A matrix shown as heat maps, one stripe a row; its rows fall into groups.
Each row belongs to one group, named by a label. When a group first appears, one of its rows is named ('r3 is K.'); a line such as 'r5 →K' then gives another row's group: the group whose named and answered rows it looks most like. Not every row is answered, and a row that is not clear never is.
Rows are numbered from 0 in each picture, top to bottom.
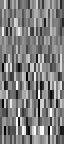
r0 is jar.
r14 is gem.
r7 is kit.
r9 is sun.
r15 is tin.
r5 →sun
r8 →gem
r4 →jar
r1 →tin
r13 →sun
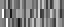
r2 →kit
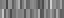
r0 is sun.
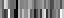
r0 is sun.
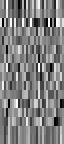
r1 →kit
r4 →kit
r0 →kit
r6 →sun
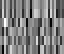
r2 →sun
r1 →tin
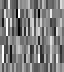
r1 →sun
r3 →kit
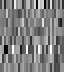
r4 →tin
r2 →gem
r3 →sun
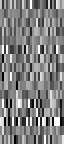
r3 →tin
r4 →gem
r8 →kit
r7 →tin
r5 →kit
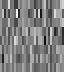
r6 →kit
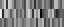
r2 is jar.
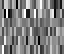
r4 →sun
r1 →gem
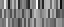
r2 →kit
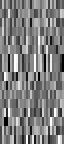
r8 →sun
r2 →tin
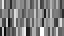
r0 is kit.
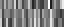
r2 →gem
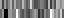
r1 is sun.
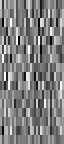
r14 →kit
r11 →jar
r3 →sun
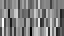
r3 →tin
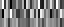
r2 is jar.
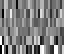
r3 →jar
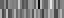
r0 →sun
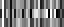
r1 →tin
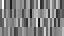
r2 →sun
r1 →tin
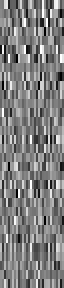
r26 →kit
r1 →gem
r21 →sun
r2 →sun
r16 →jar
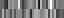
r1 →tin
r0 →sun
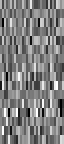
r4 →tin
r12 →jar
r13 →kit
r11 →gem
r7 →gem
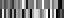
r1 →tin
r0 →gem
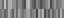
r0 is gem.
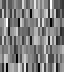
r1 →tin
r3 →jar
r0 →gem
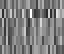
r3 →gem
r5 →tin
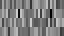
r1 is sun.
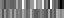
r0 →gem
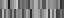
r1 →tin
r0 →jar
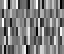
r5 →gem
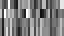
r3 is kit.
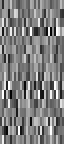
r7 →jar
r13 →tin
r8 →jar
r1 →jar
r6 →gem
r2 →kit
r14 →sun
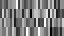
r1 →tin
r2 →jar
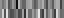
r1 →kit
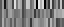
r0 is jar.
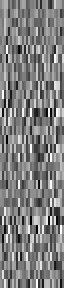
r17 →sun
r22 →sun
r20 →sun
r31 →jar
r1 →jar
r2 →sun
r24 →tin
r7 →jar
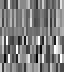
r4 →kit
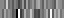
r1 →sun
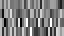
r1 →kit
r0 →gem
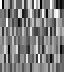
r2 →kit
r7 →tin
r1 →sun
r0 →gem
